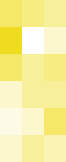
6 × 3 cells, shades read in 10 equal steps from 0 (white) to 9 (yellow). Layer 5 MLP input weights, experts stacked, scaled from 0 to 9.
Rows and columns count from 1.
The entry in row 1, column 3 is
4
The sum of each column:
26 19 24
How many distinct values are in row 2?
3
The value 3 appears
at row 6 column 3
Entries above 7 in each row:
0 1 0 0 0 0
